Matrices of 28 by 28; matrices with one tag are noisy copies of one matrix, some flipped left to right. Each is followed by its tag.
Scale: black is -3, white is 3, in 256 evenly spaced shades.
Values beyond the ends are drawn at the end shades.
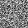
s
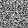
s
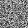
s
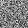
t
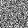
t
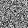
t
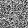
s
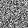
t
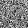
t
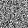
t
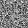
s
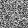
s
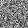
t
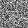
s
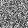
t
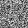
s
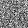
t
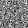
t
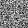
s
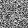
s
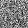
t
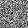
s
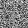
s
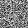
s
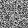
s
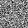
s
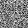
s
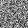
t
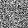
s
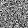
t
